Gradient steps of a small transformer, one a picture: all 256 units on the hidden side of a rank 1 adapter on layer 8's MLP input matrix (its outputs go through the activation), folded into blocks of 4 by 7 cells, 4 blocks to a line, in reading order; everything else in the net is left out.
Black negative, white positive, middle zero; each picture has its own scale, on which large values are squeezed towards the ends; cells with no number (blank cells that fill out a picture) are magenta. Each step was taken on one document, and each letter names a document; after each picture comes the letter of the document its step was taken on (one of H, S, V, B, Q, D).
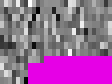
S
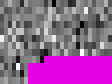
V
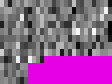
V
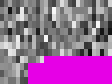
V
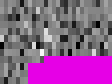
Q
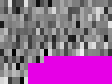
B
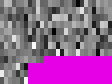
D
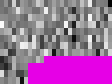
B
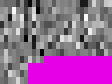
S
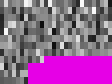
D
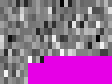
Q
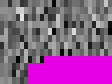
V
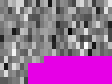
B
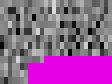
Q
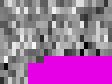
B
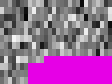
D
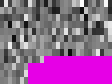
D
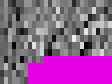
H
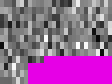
Q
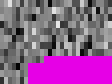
B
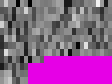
S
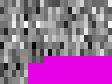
D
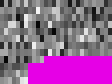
D
